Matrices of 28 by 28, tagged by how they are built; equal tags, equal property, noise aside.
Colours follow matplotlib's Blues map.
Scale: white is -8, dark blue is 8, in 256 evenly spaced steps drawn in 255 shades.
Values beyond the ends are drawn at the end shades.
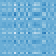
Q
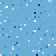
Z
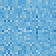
Q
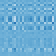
Q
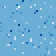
Z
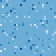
Z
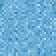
Q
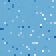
Z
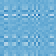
Q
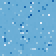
Z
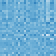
Q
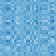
Q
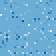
Z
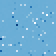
Z
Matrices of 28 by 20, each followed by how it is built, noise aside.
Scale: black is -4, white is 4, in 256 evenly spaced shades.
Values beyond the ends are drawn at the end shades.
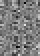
low rank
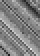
Toeplitz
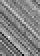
Toeplitz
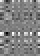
low rank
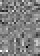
low rank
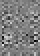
low rank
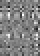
low rank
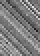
Toeplitz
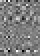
low rank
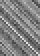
Toeplitz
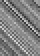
Toeplitz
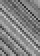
Toeplitz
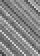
Toeplitz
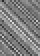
Toeplitz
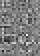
low rank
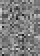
low rank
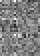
low rank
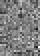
low rank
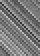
Toeplitz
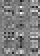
low rank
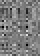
low rank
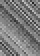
Toeplitz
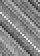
Toeplitz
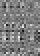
low rank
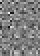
low rank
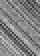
Toeplitz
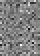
low rank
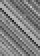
Toeplitz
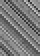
Toeplitz
